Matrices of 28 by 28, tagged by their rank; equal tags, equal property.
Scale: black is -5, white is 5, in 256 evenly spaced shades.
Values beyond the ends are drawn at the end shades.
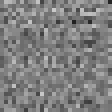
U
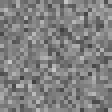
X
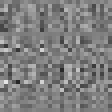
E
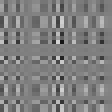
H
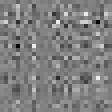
E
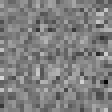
U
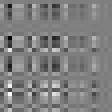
H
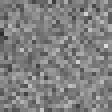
X
